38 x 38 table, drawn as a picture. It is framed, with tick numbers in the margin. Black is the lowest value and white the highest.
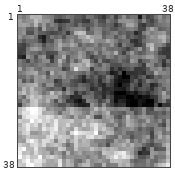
The field is mottled with small blotches. The bottom part is higher, past a seam about 60% of the way down. The middle right is the ninth with the lowest average. The histogram is bell-shaped. No regular stripes run through it. On average the colour sits 50% of the way up the scale.
